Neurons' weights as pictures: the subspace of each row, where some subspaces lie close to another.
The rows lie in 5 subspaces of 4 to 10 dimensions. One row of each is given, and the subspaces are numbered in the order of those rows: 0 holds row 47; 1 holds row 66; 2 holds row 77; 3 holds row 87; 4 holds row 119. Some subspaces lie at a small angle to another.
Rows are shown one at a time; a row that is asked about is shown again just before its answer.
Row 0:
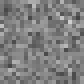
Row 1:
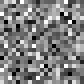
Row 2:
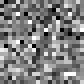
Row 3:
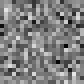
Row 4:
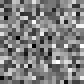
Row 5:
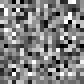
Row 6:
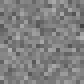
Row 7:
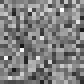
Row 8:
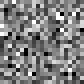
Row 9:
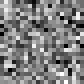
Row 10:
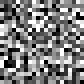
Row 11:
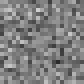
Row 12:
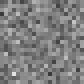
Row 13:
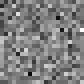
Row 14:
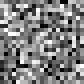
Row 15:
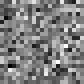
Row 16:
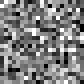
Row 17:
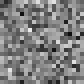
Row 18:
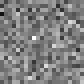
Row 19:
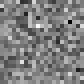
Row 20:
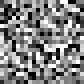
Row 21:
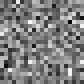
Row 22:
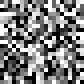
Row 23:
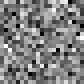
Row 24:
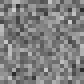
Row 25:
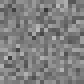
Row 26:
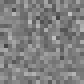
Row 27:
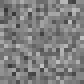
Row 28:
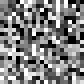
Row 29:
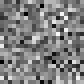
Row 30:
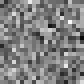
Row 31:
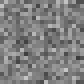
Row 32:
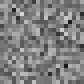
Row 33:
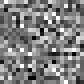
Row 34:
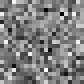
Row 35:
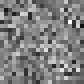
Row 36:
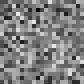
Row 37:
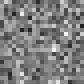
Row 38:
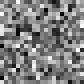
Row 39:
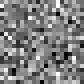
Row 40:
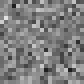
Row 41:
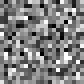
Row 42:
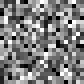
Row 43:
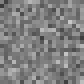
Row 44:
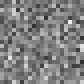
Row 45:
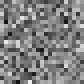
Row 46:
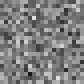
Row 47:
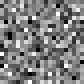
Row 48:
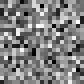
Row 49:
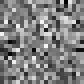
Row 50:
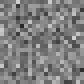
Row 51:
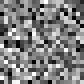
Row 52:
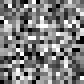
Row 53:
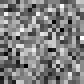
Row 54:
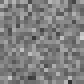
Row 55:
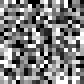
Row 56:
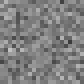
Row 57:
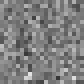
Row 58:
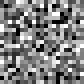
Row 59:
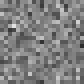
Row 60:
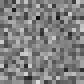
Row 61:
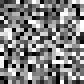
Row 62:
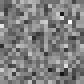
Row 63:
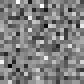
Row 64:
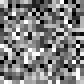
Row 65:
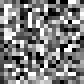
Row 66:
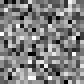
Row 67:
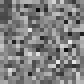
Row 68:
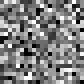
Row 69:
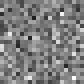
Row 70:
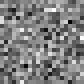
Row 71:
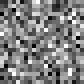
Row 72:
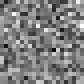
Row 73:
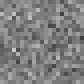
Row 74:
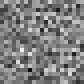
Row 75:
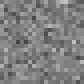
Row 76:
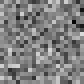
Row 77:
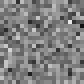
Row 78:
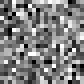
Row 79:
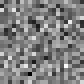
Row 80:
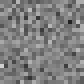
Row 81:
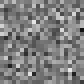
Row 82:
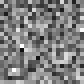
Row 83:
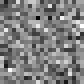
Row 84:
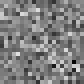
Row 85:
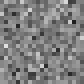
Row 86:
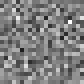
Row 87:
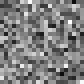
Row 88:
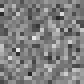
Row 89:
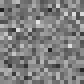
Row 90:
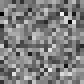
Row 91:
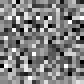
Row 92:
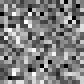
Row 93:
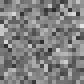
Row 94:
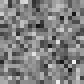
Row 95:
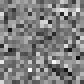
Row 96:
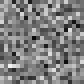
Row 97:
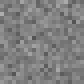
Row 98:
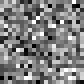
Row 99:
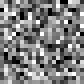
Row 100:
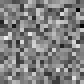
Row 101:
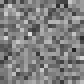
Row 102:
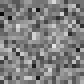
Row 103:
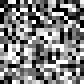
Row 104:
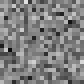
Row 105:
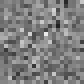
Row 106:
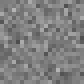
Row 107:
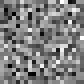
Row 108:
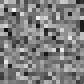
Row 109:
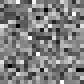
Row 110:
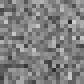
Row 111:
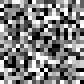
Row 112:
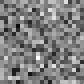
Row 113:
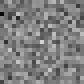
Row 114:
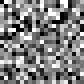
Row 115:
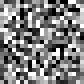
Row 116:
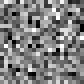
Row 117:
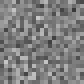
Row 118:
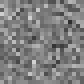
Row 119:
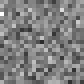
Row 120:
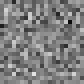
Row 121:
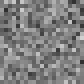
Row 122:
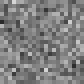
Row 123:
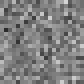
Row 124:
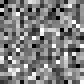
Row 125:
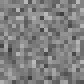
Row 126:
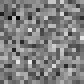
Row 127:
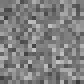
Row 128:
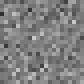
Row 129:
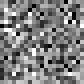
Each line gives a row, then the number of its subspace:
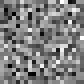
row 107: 2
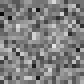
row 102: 4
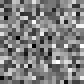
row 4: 3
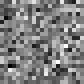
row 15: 1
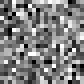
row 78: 1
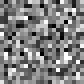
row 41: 4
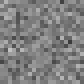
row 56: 1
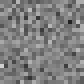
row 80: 3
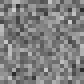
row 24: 1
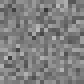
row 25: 0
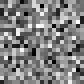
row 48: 4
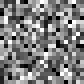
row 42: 1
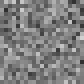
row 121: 1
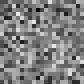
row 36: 1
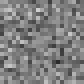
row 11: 1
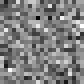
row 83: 3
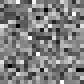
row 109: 4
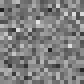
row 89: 4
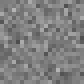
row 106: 0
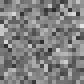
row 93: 1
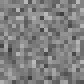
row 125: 1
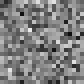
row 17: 4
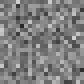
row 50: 1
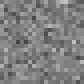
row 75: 0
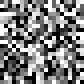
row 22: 1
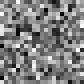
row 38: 4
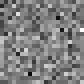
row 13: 3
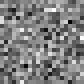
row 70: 1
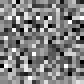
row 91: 3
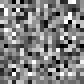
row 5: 2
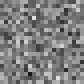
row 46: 0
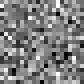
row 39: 4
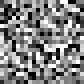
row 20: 3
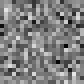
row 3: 3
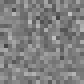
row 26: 0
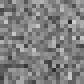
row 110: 1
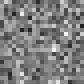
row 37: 4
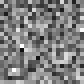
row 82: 4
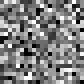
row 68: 0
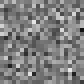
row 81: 3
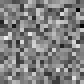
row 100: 0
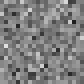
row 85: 2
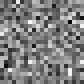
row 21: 2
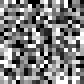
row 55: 0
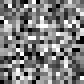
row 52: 4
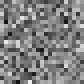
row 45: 0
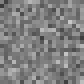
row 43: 3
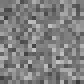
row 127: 0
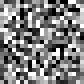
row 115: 2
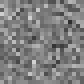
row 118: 2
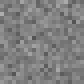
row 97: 0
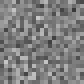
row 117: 0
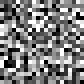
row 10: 2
